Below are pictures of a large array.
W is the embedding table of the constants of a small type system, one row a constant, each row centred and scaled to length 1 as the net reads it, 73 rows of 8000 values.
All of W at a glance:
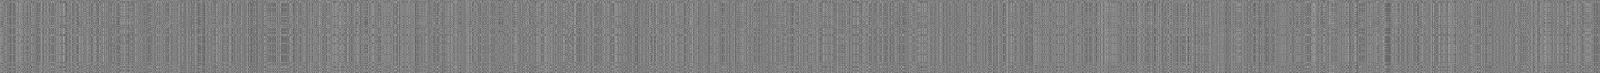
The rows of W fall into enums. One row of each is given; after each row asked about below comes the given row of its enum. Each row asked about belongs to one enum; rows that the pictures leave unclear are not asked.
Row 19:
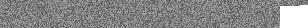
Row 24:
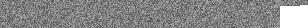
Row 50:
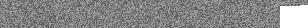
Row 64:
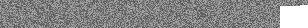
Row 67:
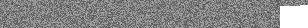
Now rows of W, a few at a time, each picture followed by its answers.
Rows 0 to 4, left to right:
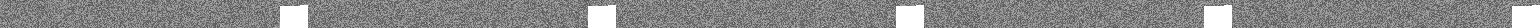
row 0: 19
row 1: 67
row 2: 67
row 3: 50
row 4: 50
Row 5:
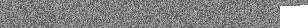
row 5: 50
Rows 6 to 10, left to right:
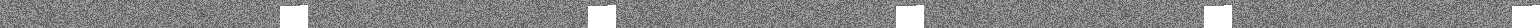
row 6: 64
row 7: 19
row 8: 50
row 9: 64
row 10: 50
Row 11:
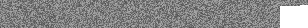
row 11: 50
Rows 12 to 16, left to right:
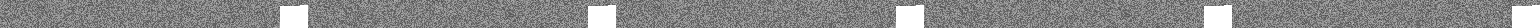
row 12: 19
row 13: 64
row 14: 19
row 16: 67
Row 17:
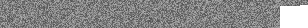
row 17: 24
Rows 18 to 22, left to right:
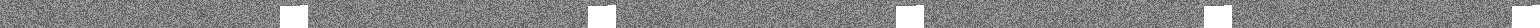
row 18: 64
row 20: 50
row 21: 24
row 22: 19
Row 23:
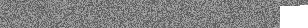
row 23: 19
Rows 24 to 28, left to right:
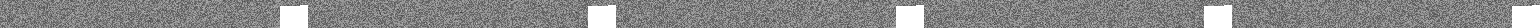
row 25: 67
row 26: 24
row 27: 67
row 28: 64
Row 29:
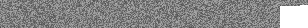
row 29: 50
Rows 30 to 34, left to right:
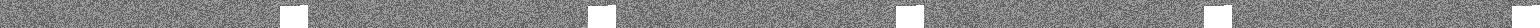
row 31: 19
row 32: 50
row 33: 50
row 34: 67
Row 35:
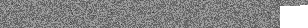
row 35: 67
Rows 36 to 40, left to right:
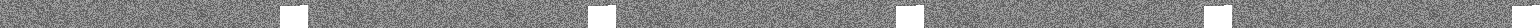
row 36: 64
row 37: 64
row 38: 50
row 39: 50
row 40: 64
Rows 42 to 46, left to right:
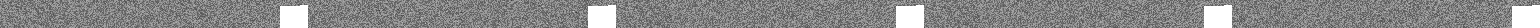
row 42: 64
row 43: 67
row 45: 50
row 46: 24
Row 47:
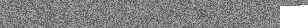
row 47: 64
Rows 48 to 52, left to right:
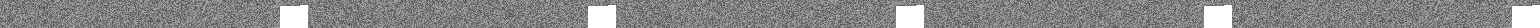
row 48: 24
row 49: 64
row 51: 50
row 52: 24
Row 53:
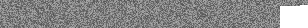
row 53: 64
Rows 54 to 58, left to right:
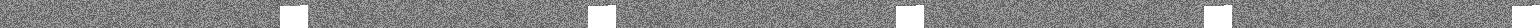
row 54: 67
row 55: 64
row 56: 50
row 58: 64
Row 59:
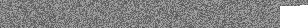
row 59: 50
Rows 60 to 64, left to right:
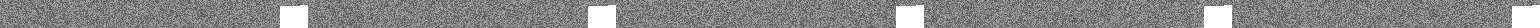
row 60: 64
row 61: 50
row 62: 67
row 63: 24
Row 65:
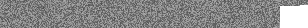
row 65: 19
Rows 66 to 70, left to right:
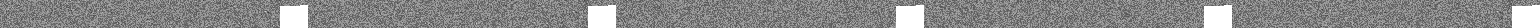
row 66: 67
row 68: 19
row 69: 64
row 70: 67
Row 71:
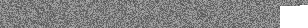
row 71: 64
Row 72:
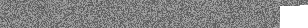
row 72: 19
